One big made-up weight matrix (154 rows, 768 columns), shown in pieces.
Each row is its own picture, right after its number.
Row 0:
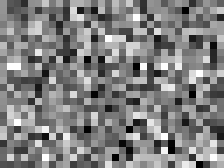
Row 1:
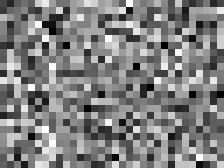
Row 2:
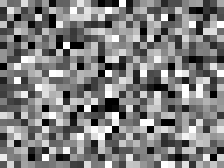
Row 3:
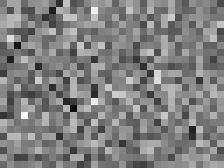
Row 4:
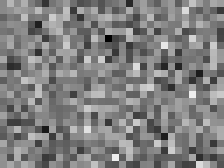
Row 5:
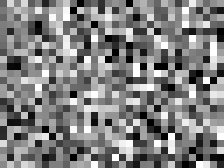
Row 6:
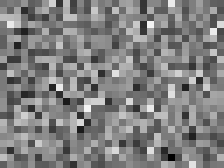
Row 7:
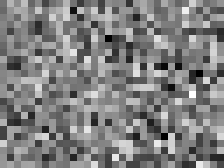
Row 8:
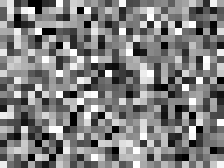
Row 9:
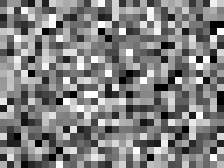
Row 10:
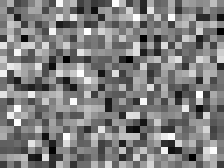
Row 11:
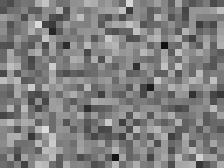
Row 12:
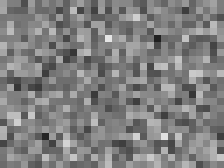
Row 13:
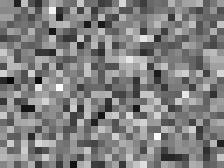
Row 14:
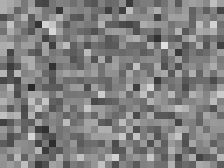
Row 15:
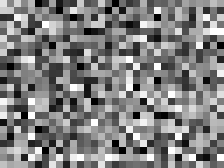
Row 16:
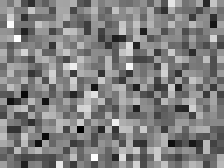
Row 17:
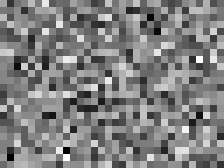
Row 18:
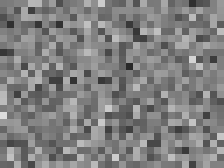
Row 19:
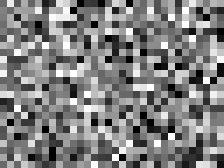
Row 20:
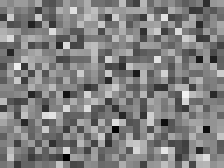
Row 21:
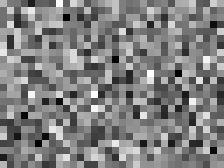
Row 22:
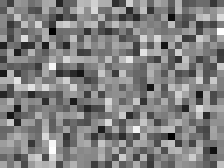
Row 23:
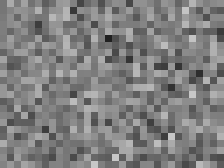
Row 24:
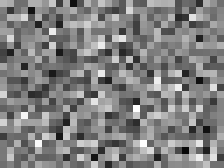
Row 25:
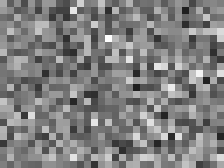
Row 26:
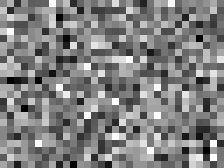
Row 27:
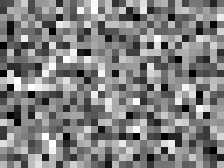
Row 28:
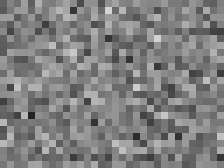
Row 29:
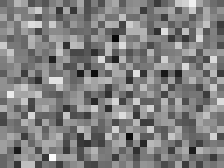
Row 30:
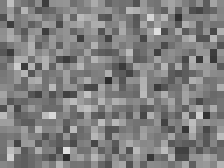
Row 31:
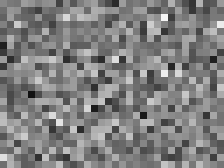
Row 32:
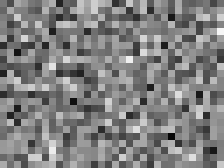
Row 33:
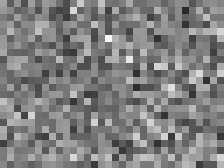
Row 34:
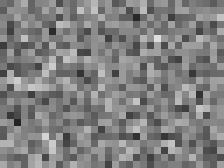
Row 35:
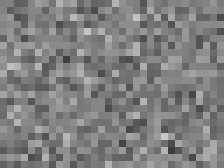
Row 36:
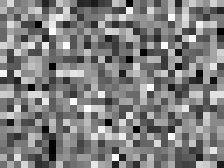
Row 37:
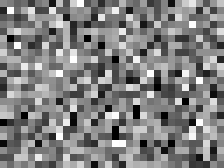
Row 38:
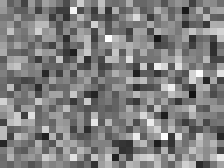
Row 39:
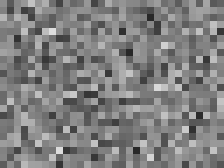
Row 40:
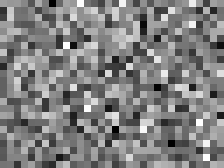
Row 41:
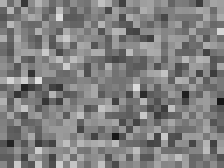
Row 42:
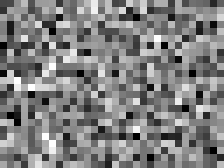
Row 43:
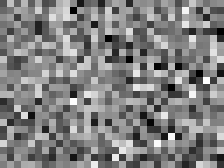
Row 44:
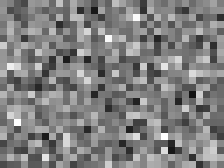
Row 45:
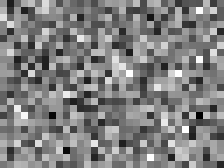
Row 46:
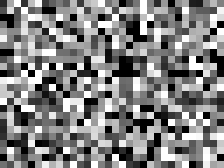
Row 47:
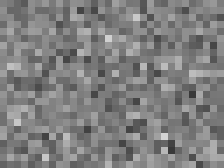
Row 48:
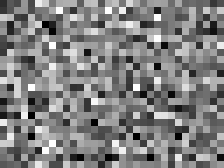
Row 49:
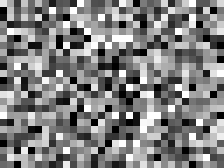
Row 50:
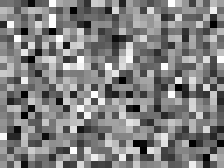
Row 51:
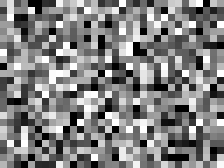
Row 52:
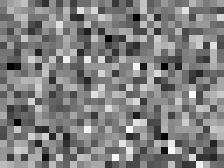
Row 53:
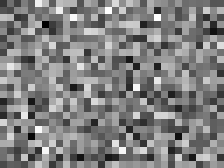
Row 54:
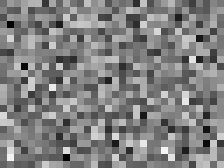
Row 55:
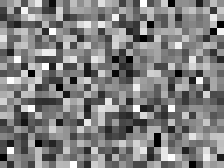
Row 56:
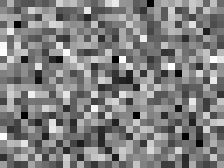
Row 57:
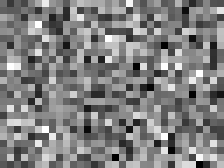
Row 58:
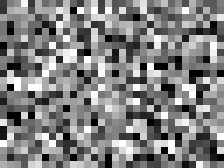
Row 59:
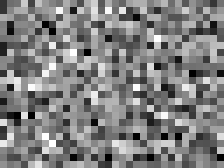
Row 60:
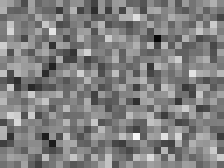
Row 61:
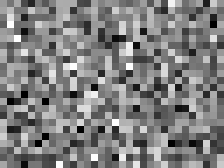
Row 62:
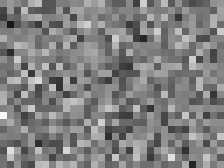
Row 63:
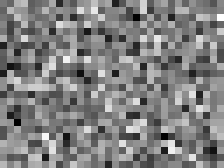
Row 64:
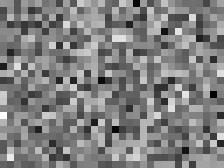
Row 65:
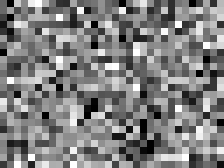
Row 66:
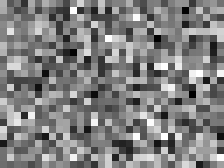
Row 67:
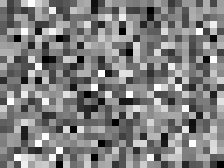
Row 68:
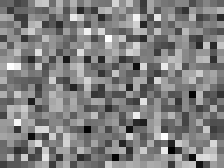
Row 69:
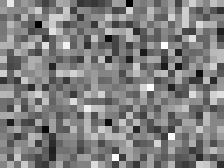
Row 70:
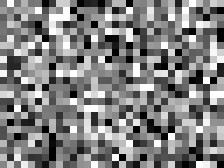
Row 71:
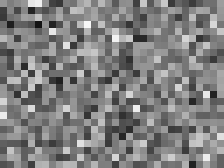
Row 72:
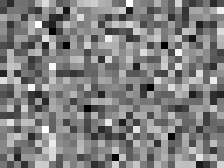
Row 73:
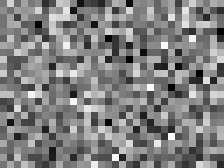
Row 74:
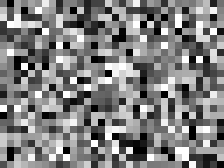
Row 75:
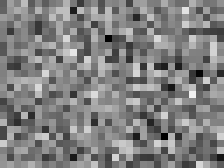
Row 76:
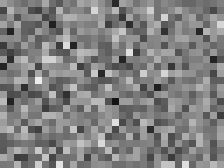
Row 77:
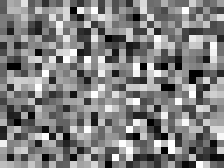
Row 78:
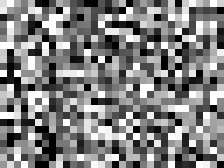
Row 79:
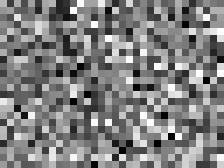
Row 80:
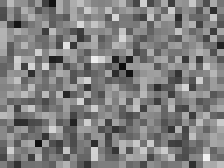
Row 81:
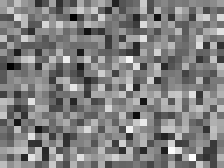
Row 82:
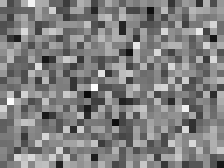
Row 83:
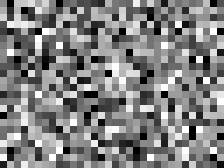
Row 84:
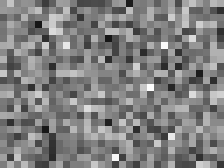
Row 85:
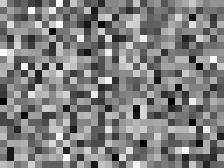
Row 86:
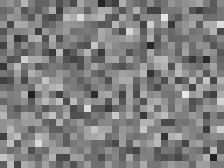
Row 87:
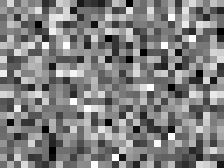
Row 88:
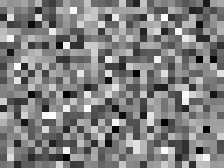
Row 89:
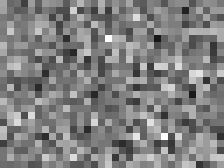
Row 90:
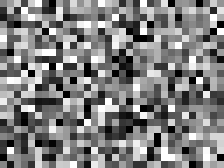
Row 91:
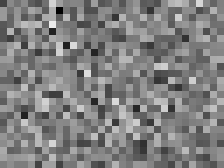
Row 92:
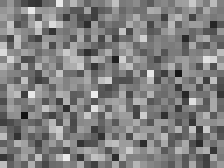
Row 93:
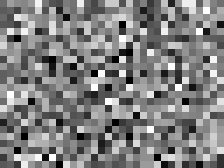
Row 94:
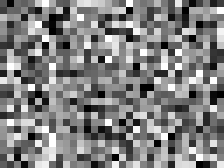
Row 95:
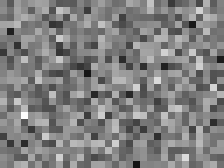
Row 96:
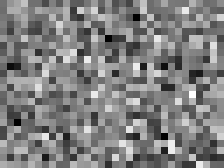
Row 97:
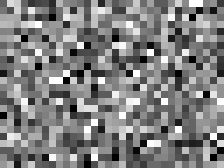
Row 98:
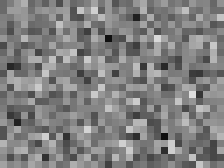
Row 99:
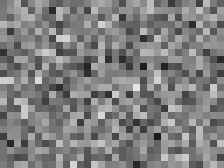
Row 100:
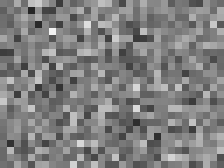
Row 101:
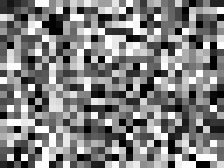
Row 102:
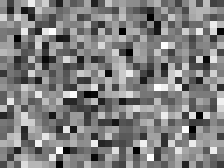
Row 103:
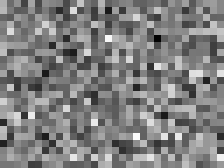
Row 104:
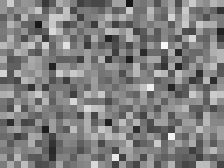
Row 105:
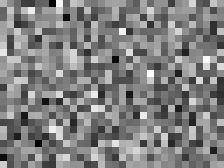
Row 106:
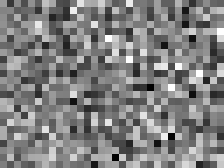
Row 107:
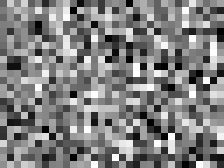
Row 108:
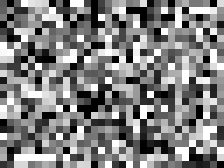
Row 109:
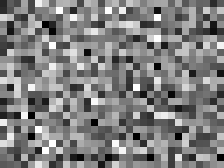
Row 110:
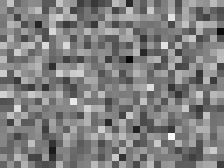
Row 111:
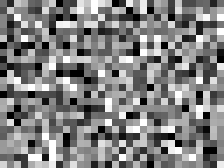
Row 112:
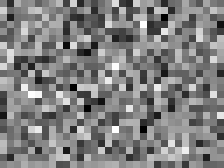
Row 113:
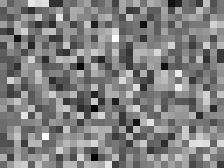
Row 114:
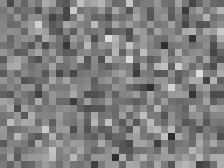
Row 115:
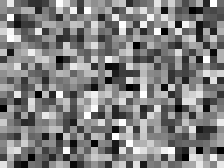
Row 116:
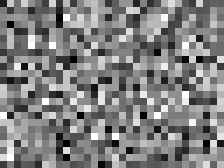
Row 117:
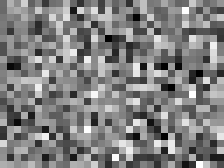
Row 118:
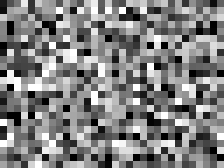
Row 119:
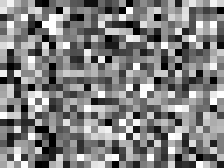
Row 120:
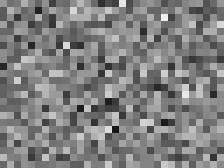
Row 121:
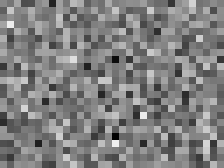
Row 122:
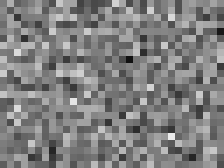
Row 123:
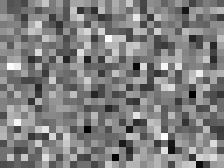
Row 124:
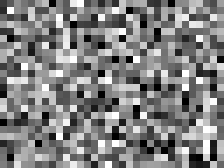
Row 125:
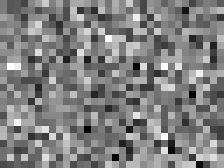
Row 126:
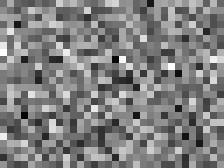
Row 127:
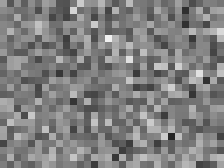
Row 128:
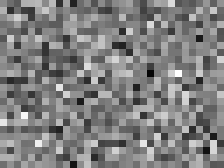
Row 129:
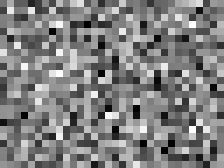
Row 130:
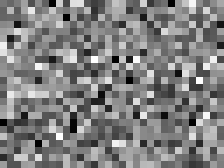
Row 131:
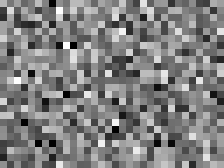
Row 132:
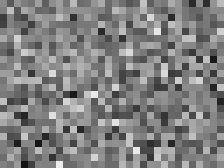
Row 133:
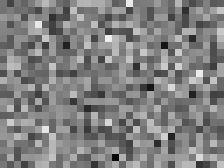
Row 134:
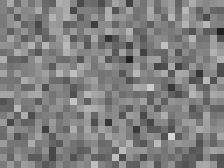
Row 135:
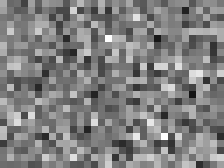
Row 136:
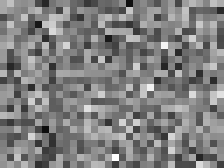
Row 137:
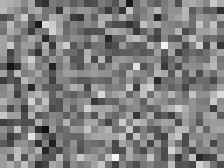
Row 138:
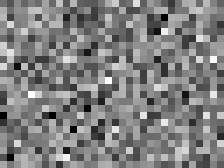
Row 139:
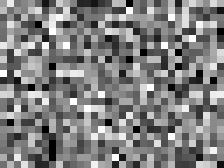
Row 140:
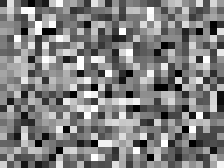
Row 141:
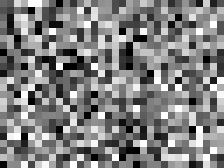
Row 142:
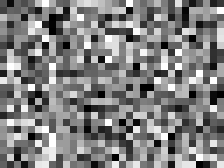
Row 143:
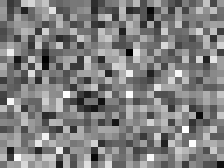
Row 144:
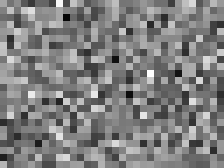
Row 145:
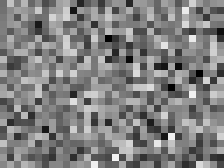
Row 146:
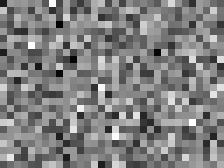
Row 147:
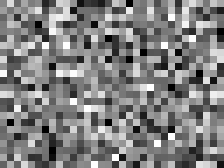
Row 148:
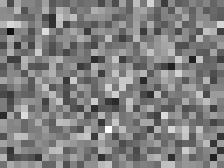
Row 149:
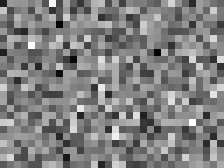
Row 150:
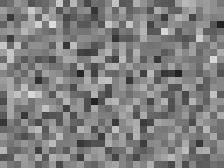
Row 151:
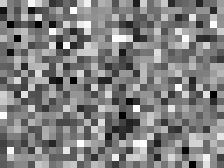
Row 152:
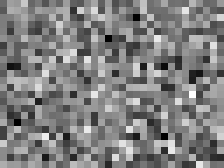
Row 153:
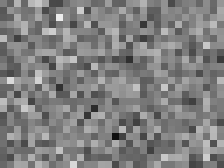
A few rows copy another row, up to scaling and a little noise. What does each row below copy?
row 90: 55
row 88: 20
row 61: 16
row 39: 102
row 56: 126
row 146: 149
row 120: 2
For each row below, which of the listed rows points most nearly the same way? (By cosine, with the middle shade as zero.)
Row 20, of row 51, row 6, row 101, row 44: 51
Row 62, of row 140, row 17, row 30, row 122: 30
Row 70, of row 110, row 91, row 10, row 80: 110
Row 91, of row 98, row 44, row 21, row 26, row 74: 74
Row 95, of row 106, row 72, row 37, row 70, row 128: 128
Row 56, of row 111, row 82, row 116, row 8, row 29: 29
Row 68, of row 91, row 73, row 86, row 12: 12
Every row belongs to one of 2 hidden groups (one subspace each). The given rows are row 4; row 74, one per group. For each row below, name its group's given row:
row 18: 74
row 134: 4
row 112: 74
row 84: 4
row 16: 74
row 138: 74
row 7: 4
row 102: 74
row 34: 4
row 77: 4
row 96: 4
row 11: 4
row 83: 74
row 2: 74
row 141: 74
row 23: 4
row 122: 4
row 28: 4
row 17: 74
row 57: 4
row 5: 4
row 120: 74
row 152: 4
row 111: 4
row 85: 74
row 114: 4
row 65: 74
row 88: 74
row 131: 74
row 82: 74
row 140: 74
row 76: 74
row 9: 74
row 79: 4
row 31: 74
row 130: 74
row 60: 4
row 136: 4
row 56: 74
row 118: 4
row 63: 4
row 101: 4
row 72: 4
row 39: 74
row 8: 74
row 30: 74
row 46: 74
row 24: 74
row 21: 74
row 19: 4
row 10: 4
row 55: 74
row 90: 74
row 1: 4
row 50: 74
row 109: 4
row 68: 4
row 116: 74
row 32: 4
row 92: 74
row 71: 74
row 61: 74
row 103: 4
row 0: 4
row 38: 4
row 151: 74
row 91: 74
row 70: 4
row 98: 4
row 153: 74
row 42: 4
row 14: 4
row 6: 74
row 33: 4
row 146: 74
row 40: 74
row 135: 4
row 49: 74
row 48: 4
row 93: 74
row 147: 4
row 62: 74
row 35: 4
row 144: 74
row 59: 4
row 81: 4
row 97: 74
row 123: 4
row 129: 74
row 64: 74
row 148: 74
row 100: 74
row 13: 74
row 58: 4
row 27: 4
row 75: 4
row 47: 4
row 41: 74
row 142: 4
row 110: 4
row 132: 74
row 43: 4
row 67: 74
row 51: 74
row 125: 4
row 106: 4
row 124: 74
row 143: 74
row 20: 74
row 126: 74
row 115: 74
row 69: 4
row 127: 4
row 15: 4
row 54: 74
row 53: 4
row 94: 4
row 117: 4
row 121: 74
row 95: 74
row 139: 4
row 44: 4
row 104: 4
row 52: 4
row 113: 74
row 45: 74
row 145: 4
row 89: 4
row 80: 74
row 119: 4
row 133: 4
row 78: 4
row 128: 74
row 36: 4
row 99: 74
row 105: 74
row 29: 74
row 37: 74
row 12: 4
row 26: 74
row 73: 4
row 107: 4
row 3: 74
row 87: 4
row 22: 4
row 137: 4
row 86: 74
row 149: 74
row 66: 4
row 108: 74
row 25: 4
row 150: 74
